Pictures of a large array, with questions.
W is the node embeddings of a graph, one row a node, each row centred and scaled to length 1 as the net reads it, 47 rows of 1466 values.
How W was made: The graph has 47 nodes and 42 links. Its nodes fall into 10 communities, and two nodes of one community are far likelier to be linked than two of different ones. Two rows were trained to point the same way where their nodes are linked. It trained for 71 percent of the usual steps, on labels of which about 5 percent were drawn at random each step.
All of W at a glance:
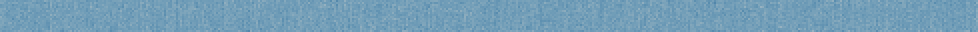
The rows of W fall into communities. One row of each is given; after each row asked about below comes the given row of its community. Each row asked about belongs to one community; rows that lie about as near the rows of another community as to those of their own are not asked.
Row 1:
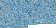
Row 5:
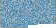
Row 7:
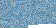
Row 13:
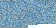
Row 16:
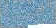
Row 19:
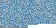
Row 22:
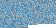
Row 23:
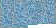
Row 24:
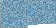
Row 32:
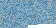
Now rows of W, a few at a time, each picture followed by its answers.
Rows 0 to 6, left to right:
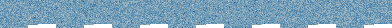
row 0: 23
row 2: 7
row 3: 24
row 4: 19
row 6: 1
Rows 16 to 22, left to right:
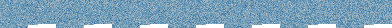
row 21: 19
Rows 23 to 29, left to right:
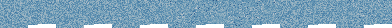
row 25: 16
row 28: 7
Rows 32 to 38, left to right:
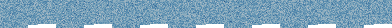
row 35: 22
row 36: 32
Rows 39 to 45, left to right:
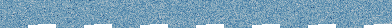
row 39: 13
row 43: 22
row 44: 1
